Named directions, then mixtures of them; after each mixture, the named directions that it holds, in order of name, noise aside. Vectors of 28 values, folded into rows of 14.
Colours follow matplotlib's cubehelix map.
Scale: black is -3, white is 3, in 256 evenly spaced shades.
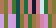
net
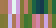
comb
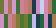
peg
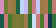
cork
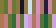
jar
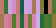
comb, cork, jar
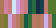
comb, jar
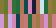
net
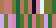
net, peg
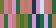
peg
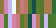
comb, peg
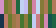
cork
